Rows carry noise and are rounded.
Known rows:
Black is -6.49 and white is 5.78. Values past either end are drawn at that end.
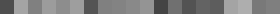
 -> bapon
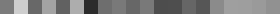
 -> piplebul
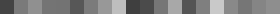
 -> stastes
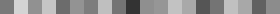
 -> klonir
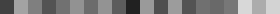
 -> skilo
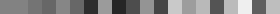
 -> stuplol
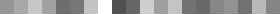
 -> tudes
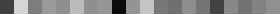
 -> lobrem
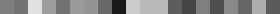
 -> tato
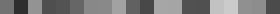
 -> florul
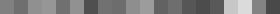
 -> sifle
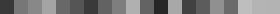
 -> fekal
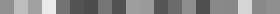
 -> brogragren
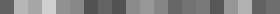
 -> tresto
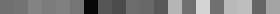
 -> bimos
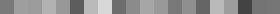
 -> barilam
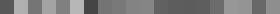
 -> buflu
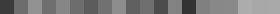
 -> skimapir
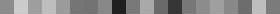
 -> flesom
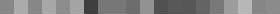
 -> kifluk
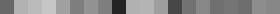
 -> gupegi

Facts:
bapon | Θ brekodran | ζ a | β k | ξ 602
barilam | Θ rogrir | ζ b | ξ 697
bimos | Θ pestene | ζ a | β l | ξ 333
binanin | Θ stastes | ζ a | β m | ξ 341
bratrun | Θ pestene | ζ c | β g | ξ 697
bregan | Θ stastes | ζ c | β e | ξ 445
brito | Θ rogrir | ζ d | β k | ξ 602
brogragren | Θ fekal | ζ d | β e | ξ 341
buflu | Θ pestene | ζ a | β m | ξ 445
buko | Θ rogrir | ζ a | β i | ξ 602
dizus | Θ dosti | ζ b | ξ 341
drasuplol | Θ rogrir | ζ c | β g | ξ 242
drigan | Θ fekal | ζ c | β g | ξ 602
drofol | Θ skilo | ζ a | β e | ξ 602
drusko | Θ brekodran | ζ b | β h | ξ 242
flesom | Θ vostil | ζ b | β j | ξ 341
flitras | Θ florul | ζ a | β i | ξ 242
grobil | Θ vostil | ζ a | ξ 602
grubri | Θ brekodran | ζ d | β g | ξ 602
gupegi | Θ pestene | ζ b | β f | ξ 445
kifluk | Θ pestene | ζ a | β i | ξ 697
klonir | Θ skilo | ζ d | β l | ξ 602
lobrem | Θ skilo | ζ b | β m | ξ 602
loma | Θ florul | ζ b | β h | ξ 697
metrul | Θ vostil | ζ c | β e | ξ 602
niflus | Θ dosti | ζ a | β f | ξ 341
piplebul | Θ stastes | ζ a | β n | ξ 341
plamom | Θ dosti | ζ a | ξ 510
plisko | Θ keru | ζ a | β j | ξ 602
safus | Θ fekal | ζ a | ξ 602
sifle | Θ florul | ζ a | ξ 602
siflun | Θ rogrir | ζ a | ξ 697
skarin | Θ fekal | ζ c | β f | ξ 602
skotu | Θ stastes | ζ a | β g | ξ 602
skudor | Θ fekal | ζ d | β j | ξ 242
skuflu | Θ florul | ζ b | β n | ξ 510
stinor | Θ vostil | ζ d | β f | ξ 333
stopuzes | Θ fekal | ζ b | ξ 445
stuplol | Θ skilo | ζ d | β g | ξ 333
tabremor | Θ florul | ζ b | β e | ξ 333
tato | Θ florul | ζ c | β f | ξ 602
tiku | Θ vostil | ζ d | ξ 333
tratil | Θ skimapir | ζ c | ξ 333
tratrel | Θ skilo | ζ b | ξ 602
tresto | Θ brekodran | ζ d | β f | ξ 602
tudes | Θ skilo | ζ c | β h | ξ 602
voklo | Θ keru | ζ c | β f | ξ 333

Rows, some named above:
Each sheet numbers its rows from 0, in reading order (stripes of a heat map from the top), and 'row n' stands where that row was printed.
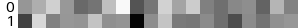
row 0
tudes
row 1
lobrem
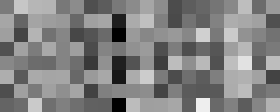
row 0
niflus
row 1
loma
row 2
tabremor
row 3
bapon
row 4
stuplol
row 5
loma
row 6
bapon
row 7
voklo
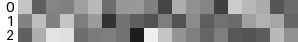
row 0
flitras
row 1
plisko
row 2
skarin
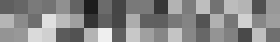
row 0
tiku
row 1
skudor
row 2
drigan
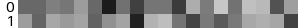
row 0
tiku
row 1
loma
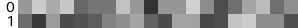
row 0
drofol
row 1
florul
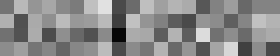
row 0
tratrel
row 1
drasuplol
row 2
tratil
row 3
skuflu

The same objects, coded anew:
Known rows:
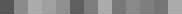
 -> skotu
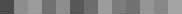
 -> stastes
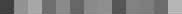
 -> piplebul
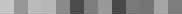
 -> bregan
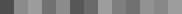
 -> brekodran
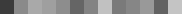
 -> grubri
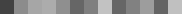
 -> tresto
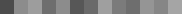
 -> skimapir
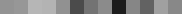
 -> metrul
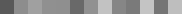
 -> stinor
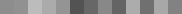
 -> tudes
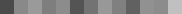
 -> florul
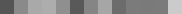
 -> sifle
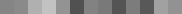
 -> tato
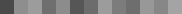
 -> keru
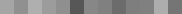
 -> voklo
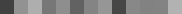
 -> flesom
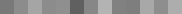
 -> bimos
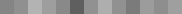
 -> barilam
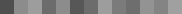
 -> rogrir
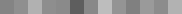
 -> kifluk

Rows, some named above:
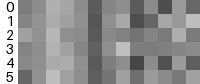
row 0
drigan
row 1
tabremor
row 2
tratil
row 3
stopuzes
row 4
skarin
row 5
tratrel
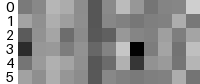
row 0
flitras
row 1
voklo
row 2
skilo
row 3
brogragren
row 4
drofol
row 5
voklo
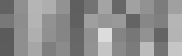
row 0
lobrem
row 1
skuflu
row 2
skudor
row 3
tiku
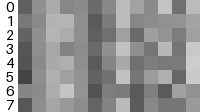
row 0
stuplol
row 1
drusko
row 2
lobrem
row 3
tiku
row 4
sifle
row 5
klonir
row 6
tato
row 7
safus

